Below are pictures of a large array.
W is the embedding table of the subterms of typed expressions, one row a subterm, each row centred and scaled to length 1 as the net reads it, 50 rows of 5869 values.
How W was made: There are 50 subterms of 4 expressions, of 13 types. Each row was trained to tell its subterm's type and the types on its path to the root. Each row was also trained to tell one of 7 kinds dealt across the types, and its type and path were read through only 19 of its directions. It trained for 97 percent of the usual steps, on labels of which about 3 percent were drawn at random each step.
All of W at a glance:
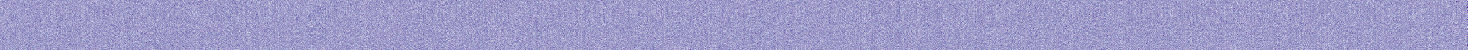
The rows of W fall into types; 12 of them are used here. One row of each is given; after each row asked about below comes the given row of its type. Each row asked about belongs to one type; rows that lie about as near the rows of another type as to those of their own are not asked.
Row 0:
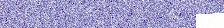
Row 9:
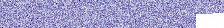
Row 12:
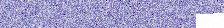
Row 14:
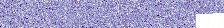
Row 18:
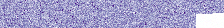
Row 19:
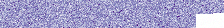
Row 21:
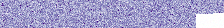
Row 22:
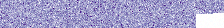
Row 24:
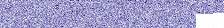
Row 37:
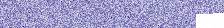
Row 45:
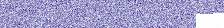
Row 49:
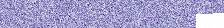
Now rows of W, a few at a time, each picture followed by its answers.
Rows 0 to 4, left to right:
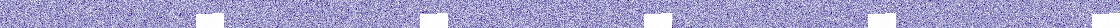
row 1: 22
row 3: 21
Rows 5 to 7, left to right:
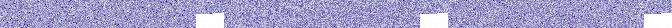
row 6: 12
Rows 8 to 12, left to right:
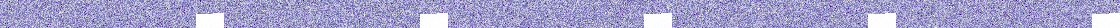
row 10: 12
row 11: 12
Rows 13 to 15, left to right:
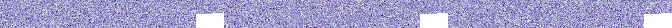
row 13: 9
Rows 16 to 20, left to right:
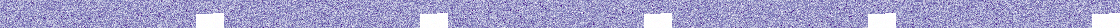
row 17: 19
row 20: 19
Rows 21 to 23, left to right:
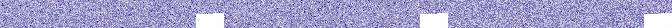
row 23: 0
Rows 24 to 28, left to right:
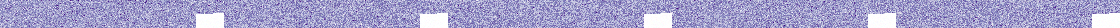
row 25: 12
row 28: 37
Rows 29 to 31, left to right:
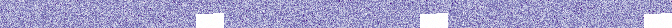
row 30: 9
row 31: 14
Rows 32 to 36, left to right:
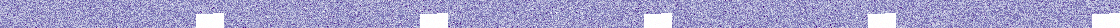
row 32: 21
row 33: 21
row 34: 19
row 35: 14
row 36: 9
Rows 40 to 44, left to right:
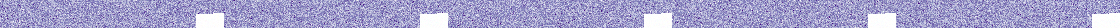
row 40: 22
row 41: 19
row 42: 19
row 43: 14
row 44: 37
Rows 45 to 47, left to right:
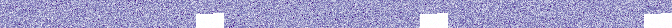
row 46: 21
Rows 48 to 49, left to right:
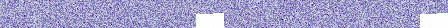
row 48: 21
